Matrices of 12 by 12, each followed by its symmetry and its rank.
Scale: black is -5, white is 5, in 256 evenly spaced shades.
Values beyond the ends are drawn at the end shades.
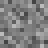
antisymmetric, full rank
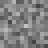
neither, full rank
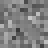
antisymmetric, full rank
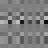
neither, rank one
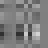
neither, rank one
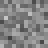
neither, full rank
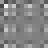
symmetric, rank one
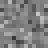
antisymmetric, full rank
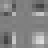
symmetric, rank one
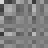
symmetric, rank one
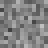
neither, full rank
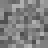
antisymmetric, full rank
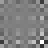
symmetric, rank one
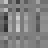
neither, rank one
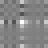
symmetric, rank one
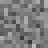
neither, full rank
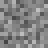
neither, full rank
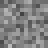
neither, full rank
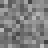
antisymmetric, full rank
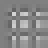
symmetric, rank one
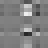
neither, rank one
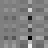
neither, rank one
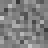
antisymmetric, full rank
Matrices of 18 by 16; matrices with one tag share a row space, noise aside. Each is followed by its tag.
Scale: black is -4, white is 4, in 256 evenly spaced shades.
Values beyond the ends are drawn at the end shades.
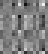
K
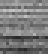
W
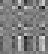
K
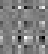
K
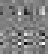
K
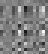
K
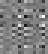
K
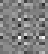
K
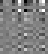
K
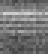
W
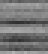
W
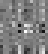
K
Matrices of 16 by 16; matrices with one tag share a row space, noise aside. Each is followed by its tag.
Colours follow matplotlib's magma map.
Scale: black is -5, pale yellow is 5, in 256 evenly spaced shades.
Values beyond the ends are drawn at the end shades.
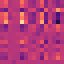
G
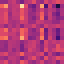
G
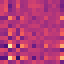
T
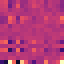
T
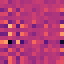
T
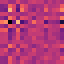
T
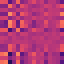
T
